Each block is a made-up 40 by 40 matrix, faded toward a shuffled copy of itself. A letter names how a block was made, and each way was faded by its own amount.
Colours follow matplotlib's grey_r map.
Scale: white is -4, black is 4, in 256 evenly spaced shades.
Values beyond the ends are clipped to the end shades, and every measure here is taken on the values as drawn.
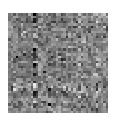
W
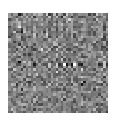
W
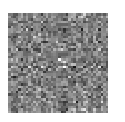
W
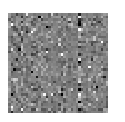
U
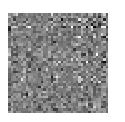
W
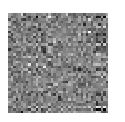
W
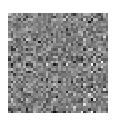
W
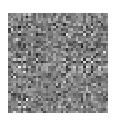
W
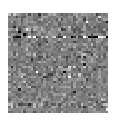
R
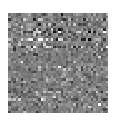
R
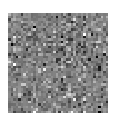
U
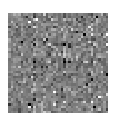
U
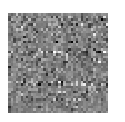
R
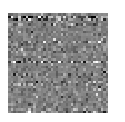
R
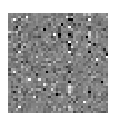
U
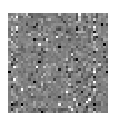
U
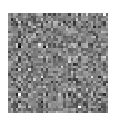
W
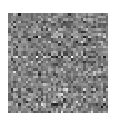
W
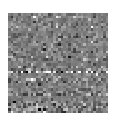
R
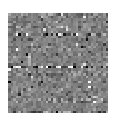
R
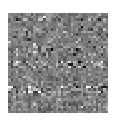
R
